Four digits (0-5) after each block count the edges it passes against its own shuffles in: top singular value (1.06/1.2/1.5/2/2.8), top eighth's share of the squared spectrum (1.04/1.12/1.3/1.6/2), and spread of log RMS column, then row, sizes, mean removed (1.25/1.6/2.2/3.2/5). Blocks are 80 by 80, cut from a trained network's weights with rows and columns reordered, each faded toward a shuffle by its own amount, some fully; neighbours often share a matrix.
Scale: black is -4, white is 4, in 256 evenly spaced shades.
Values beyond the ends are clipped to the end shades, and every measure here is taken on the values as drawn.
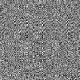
4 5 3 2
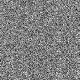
3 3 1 0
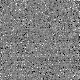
2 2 1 0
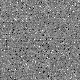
1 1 0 0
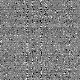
3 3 3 0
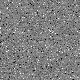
0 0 0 0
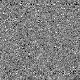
3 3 1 1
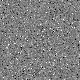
0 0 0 0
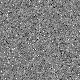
0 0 0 0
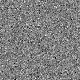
2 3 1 1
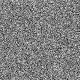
0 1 0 0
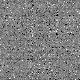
2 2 1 0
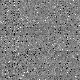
2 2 2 0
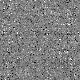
2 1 1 0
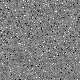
0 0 0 0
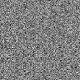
3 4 2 1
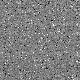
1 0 0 0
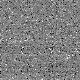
2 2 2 0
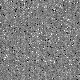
1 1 0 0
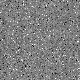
0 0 0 0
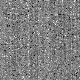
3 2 0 1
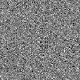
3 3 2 1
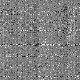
3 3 0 3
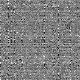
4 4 3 1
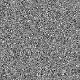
3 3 1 1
